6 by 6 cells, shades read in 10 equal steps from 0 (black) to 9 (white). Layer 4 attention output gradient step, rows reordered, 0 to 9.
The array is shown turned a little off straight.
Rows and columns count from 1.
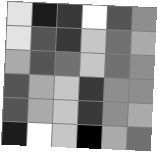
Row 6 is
1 9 7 0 6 4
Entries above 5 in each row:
2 3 2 2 3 3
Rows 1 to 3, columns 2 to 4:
1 2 9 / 3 2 7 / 3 4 7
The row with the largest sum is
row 2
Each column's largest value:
8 9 7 9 6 6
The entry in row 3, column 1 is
6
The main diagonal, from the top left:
8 3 4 2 5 4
